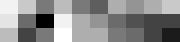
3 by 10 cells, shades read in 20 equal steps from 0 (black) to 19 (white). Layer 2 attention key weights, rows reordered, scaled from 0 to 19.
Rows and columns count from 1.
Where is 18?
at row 1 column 1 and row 2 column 4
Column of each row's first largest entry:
1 4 4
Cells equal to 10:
0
